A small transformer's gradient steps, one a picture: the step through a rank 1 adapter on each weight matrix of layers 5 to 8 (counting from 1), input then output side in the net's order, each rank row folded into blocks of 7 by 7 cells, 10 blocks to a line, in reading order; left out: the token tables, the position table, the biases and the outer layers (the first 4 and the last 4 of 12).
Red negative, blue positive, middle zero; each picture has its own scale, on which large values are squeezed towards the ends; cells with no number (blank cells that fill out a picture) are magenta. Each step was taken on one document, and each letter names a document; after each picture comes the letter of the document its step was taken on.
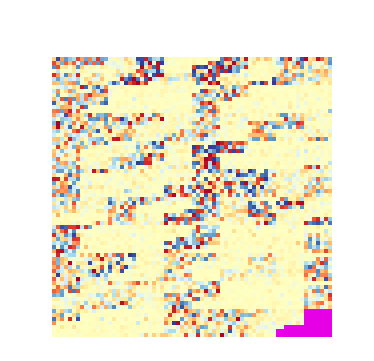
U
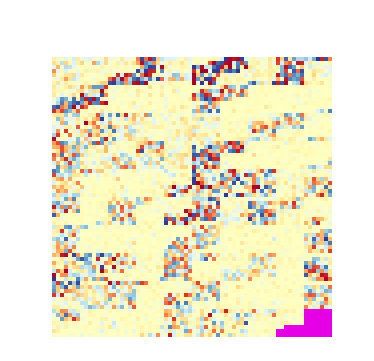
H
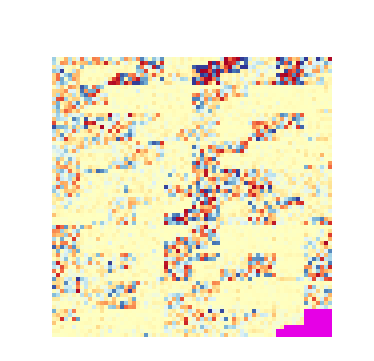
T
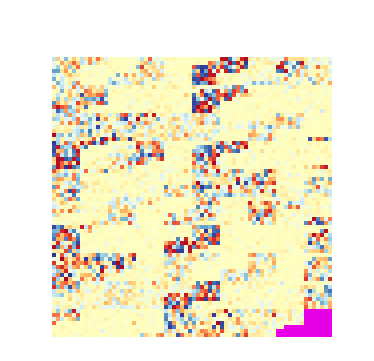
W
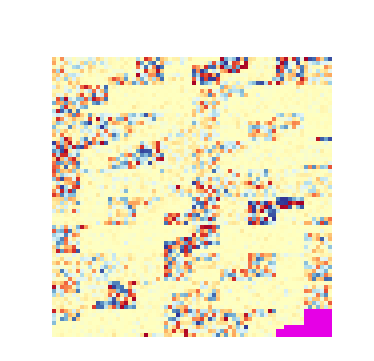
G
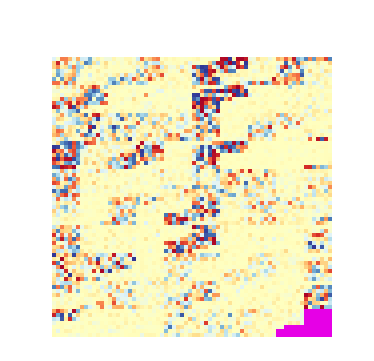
W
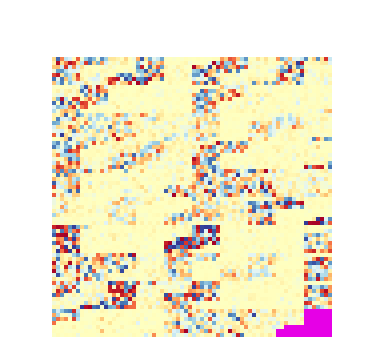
U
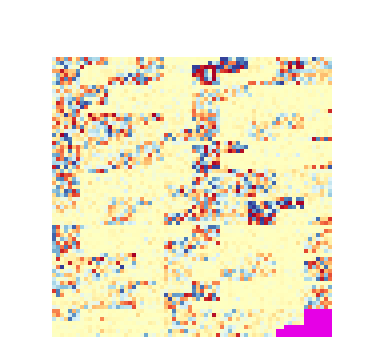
U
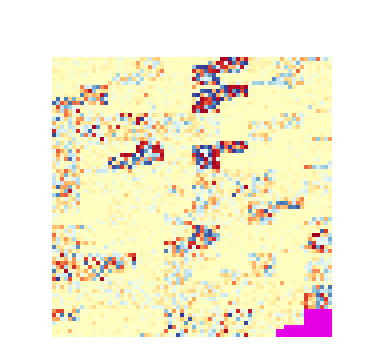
W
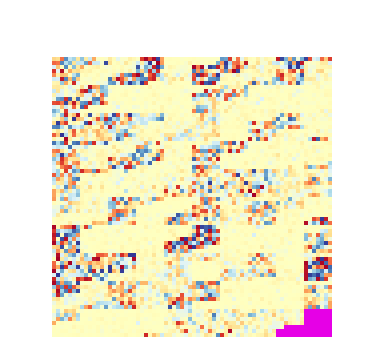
U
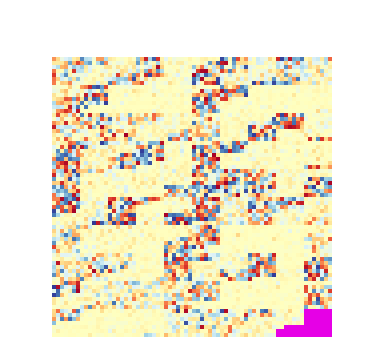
T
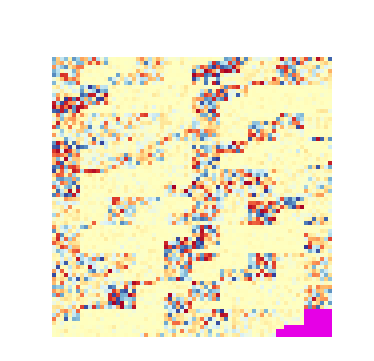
G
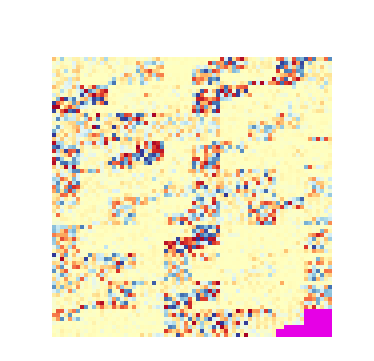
W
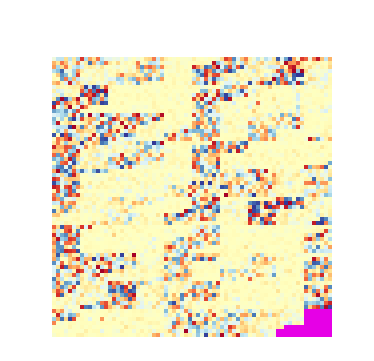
U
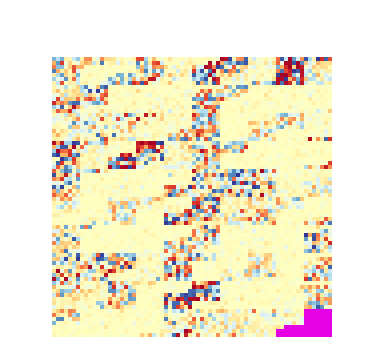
H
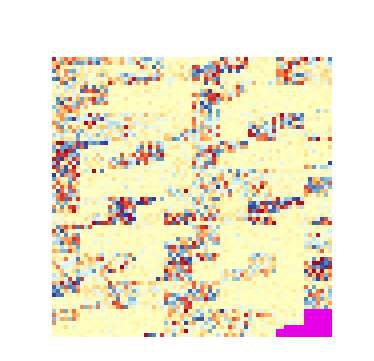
T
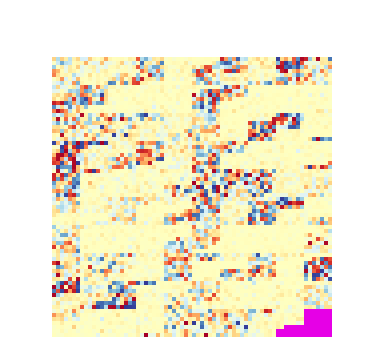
G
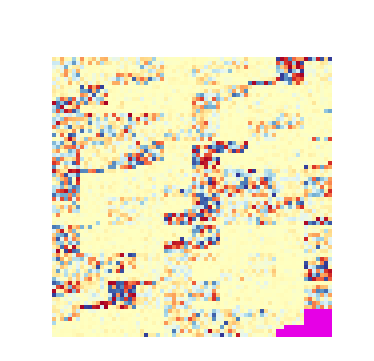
U
